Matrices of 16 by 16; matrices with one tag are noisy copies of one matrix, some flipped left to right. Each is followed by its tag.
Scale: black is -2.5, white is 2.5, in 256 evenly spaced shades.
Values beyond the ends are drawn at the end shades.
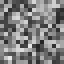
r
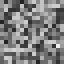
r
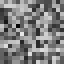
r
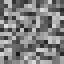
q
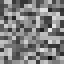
q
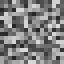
q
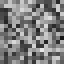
r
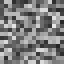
q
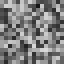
r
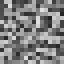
q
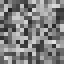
r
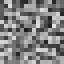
q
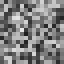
r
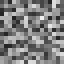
q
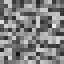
q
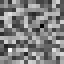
q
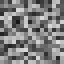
q
